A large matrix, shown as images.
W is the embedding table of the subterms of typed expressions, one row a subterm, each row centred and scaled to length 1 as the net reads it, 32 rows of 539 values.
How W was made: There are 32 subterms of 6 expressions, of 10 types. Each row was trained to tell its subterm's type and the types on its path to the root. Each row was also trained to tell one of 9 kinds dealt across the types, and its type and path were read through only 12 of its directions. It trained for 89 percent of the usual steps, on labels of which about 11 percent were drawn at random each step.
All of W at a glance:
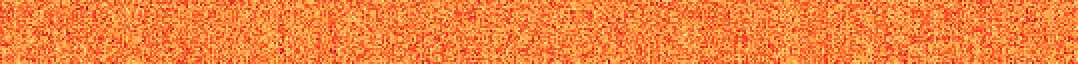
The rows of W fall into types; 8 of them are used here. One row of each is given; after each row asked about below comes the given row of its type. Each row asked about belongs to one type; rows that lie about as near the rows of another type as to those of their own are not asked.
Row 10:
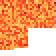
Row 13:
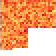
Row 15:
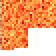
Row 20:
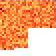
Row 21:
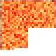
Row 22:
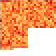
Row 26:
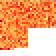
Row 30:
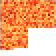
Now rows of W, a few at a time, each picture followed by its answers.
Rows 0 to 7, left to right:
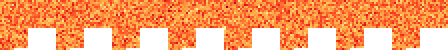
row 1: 21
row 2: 22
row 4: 13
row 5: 21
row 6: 26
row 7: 10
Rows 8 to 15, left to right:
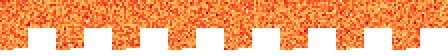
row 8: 21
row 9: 26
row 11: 20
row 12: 10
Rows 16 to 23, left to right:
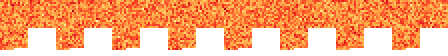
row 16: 30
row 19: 26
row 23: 30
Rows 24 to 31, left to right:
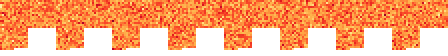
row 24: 13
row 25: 10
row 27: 22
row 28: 21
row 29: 22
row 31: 26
